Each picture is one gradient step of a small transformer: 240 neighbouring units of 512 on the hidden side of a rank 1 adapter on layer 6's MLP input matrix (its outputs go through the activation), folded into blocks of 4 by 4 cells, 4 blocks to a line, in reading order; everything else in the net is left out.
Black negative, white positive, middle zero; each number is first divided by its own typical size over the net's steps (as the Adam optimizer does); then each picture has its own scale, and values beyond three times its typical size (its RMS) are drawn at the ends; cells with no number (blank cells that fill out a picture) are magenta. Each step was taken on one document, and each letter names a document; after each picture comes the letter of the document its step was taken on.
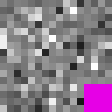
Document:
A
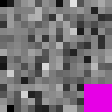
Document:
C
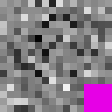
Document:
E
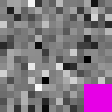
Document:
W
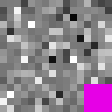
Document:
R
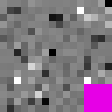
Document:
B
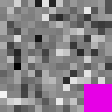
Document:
E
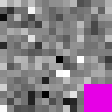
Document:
A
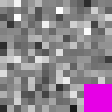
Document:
A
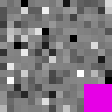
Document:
R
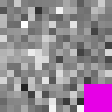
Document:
A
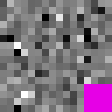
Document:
W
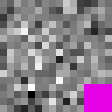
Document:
A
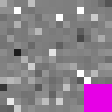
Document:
B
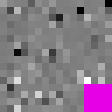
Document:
B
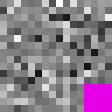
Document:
E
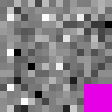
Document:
E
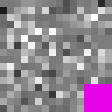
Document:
R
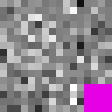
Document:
A
